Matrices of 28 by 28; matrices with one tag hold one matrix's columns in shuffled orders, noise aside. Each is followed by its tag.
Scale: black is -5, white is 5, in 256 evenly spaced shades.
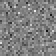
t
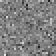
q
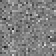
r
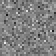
t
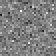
t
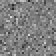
q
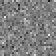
q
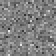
r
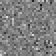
q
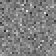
t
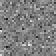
r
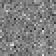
r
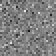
t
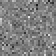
q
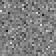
t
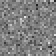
q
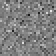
t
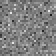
t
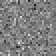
q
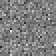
r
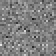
r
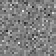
t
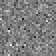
r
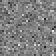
r
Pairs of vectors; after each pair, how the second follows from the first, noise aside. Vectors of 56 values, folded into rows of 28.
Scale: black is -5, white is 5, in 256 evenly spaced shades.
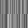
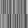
wrapped around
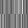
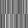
reversed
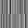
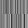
wrapped around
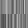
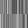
wrapped around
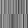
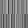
wrapped around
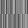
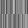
copied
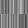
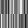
scaled up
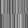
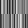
scaled up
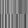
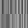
reversed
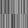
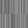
shrunk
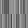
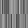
copied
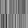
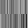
wrapped around
